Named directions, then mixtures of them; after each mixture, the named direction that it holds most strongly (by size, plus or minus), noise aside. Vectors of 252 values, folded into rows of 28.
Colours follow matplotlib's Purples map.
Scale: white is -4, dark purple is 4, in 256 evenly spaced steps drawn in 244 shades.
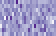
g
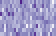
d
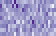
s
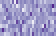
s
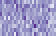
s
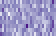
d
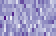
g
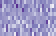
s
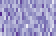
d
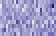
s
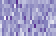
g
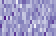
g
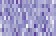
g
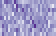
s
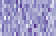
g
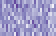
s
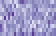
s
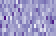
g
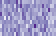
g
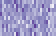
s
